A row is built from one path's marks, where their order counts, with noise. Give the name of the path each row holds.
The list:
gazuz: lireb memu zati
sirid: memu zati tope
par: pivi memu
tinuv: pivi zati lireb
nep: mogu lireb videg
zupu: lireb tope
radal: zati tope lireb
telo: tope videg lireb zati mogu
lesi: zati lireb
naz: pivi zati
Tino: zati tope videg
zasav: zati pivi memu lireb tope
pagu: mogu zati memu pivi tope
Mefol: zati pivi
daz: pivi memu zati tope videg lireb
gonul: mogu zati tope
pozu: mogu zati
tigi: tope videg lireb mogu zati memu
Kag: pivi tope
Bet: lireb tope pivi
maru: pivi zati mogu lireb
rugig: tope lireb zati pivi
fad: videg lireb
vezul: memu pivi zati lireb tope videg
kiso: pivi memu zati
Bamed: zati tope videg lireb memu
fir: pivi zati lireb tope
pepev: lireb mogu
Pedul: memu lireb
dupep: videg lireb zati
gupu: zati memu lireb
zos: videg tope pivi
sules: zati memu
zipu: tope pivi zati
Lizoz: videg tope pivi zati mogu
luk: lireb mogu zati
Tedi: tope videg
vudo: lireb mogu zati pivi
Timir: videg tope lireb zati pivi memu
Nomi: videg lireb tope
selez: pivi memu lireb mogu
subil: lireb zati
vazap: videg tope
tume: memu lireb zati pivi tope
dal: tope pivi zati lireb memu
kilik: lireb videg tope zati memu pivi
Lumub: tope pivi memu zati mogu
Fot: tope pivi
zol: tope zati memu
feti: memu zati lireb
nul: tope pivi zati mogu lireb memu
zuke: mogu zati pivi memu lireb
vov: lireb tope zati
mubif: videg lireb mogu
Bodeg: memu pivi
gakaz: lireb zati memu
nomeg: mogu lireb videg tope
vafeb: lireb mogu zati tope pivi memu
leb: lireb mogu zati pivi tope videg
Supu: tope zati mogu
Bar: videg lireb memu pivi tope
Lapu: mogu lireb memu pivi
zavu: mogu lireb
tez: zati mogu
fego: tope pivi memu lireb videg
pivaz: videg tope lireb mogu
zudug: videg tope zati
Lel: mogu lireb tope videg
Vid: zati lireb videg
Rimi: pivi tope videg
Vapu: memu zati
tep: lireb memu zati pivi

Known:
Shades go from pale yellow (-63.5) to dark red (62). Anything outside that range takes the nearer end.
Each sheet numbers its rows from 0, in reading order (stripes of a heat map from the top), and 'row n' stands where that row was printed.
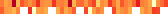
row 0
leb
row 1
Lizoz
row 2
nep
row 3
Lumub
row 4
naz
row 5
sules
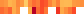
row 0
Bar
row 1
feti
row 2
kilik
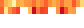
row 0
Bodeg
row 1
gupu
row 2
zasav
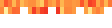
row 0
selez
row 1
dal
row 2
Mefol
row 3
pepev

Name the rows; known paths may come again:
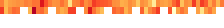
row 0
tep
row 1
lesi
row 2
tigi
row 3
vov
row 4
Bar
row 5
vafeb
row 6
Lumub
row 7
pepev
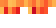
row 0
Bamed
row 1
gupu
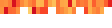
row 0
tinuv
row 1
Pedul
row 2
Rimi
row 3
naz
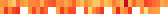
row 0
dal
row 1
gazuz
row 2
zuke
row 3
Lapu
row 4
fego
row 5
pivaz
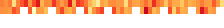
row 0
Vapu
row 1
Supu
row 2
Tino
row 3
Bodeg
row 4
pagu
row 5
Nomi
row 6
Fot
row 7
zasav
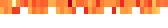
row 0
sules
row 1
zavu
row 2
nep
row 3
rugig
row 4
Lizoz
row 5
gonul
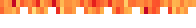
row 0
leb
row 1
pozu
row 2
Mefol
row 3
luk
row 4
sirid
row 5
feti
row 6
zos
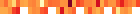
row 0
nul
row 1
zol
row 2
Vid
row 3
Lel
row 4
telo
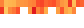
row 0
kilik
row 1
subil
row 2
Tedi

